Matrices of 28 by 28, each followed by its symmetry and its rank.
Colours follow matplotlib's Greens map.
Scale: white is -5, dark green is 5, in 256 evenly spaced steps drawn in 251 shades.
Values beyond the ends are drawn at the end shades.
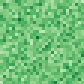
symmetric, full rank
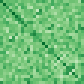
symmetric, full rank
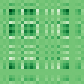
symmetric, rank one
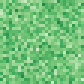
neither, full rank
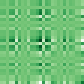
symmetric, rank one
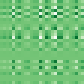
neither, rank one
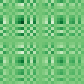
symmetric, rank one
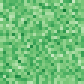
neither, full rank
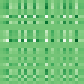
neither, rank one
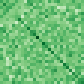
symmetric, full rank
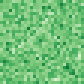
symmetric, full rank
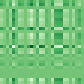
neither, rank one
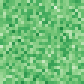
neither, full rank
